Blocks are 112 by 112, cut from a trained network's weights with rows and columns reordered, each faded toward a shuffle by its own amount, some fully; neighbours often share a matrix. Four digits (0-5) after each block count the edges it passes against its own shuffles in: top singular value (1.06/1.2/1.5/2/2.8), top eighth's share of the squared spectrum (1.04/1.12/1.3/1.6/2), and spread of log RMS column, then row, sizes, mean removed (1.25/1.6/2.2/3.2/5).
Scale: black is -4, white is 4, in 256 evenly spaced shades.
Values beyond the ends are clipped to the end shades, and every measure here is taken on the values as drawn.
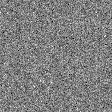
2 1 0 0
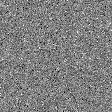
1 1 0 0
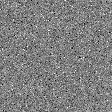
1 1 0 0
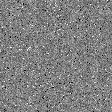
1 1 0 0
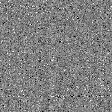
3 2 0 2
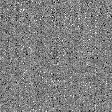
2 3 1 2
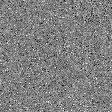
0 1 0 0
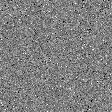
0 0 0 0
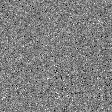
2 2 0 1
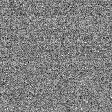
2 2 0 0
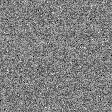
2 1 0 0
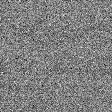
2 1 0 0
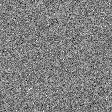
0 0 0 0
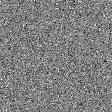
0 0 0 0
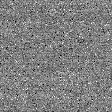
2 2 1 0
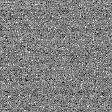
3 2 1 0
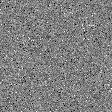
0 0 0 0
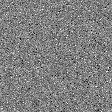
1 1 0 0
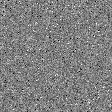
0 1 0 0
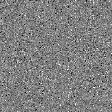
2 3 2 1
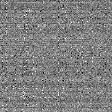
3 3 3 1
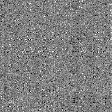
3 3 1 2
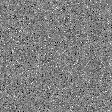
1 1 0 0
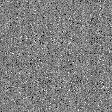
2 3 1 2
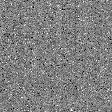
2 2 0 1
